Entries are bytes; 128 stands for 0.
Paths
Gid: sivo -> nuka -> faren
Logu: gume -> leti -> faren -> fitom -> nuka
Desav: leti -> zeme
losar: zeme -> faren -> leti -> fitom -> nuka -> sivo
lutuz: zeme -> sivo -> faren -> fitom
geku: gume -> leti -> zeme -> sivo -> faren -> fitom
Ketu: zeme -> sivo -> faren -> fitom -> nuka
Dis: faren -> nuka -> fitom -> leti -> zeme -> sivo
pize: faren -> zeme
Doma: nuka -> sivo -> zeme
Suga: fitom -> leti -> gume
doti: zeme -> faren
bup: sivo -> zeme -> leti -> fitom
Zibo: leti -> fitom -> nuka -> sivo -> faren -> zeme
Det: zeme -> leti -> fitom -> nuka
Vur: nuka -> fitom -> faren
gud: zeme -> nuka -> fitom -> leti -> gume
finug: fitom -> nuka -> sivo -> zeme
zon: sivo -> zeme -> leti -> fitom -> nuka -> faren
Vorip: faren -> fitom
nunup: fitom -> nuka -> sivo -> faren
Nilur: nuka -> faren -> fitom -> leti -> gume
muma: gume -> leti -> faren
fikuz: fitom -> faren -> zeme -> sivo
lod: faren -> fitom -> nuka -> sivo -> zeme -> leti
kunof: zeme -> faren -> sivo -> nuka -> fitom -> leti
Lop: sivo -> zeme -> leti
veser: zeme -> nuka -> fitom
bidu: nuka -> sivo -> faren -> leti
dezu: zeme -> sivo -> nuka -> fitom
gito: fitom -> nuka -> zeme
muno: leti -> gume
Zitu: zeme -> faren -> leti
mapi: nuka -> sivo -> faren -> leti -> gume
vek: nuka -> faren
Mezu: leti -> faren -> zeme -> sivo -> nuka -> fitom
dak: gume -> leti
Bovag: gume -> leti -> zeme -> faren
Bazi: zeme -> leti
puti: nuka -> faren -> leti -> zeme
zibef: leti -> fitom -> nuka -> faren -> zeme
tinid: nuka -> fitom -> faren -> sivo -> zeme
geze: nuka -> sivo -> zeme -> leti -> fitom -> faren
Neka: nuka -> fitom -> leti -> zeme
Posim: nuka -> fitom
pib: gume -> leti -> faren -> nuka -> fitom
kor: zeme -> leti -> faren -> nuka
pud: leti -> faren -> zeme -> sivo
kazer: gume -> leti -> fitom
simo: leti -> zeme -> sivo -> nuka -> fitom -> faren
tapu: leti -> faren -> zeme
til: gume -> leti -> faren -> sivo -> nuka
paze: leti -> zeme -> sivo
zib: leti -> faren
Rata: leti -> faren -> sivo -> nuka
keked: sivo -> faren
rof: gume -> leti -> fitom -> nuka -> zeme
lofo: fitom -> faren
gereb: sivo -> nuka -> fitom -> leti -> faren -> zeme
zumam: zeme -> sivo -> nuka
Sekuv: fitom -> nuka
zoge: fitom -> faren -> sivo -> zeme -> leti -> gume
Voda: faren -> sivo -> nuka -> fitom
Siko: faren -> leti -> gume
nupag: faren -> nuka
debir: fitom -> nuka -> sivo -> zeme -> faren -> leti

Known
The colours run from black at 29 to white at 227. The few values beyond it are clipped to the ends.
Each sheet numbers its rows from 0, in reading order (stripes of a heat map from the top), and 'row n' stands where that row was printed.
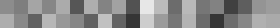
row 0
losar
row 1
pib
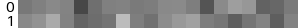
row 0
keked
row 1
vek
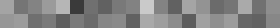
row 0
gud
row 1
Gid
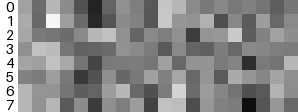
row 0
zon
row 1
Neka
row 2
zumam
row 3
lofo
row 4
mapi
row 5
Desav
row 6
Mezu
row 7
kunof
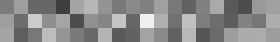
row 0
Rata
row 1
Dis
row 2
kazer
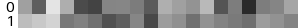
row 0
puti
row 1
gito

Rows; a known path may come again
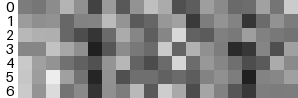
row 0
Siko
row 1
Ketu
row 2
simo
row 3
Nilur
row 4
Mezu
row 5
zoge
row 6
lod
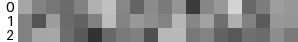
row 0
zumam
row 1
paze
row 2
zibef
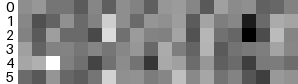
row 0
Gid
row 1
kor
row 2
Zitu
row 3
dak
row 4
tinid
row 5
pud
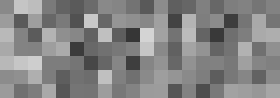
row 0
lofo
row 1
Bazi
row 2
pib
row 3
gud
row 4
gito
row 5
vek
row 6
muma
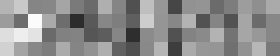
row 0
Voda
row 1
Neka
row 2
finug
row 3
dezu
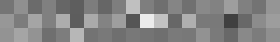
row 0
muno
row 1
losar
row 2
Sekuv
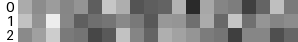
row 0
lutuz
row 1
Doma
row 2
Vur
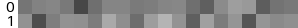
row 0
keked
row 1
Det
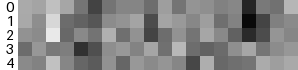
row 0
mapi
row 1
bidu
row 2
fikuz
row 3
zib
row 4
pize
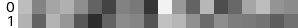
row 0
rof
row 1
zon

